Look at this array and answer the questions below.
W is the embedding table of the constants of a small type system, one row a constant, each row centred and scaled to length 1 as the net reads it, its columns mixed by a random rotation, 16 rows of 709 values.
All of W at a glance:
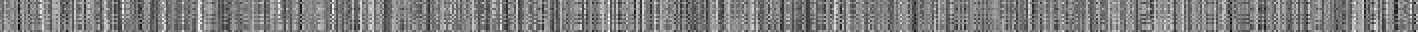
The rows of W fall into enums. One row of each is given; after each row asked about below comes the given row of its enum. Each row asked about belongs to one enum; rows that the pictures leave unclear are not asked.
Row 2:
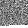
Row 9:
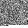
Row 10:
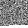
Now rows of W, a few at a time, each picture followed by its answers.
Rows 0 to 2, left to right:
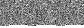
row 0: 2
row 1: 9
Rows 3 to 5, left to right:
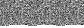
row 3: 2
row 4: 10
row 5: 2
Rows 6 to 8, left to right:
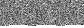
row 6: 2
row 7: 9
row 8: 2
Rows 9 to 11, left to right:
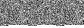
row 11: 9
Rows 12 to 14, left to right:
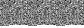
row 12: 10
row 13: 10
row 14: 10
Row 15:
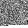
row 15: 9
